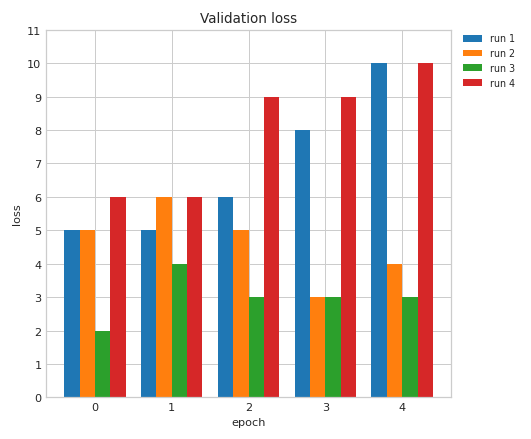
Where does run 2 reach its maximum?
1
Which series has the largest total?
run 4
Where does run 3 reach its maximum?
1
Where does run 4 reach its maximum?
4
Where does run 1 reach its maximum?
4
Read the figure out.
Title: Validation loss
x-axis: epoch, ticks 0 1 2 3 4
y-axis: loss, ticks 0 1 2 3 4 5 6 7 8 9 10 11
Legend: run 1, run 2, run 3, run 4
Values:
run 1: 5 5 6 8 10
run 2: 5 6 5 3 4
run 3: 2 4 3 3 3
run 4: 6 6 9 9 10
